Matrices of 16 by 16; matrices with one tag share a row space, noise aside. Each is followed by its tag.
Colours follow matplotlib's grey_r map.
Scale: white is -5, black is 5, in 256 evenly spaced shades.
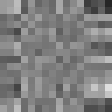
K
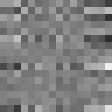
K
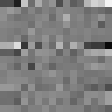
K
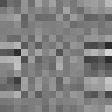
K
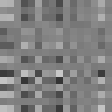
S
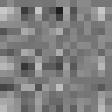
S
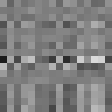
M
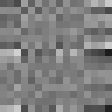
K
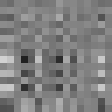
S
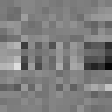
K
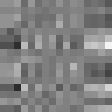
K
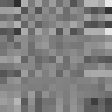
K
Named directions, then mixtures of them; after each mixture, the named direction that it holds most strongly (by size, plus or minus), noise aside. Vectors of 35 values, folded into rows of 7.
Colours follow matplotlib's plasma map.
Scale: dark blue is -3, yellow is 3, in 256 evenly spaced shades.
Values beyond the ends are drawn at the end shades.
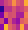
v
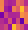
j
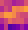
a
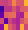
v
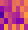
v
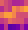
a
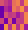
v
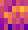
a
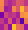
j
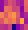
j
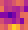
a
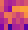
a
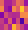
j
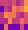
a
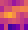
a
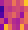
v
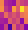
j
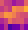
a
